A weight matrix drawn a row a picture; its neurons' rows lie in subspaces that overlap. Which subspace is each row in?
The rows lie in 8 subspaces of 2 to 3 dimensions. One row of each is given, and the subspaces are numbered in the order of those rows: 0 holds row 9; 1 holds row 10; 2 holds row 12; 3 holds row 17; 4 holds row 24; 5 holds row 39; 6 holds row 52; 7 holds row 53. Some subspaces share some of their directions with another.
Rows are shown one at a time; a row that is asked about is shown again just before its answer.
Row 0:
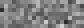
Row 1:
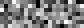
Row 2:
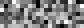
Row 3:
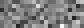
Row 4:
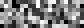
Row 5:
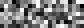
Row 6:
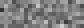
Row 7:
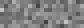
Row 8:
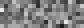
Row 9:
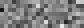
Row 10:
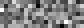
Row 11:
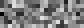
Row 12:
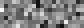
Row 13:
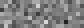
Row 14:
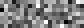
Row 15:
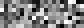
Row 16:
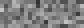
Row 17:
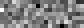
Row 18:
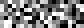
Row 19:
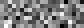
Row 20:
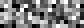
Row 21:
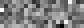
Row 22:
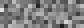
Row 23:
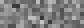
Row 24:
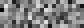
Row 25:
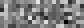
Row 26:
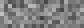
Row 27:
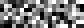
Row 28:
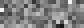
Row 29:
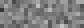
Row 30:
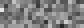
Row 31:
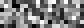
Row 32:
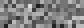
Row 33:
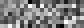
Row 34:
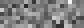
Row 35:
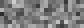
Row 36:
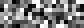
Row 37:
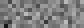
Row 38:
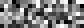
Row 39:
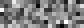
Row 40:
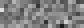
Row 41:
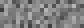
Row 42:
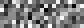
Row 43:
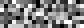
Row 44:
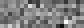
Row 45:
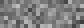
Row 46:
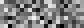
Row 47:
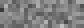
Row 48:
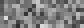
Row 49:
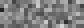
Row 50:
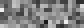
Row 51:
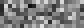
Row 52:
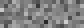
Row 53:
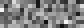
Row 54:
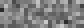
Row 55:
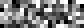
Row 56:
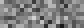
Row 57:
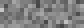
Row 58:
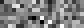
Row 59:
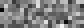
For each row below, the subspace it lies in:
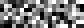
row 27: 6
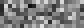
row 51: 5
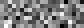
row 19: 6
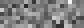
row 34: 7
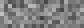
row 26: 5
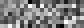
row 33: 4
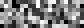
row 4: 3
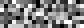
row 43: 1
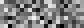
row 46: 0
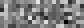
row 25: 3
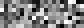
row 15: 3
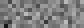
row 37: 6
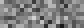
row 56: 0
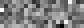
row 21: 7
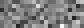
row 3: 3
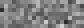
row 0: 3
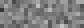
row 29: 3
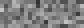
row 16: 7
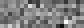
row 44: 4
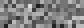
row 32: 1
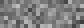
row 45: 2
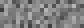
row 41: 4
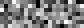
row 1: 0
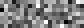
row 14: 0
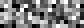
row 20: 0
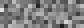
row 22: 1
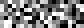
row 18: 6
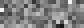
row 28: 7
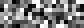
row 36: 2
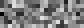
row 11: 5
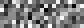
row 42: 4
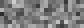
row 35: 5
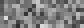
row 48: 2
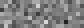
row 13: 6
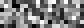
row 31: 3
